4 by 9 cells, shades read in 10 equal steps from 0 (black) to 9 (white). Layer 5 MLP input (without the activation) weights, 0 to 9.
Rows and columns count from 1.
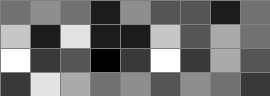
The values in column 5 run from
1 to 5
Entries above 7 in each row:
0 1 2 1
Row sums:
30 38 36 39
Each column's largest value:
9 8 8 4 5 9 5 6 4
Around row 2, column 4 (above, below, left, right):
1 0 8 1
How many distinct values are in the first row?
4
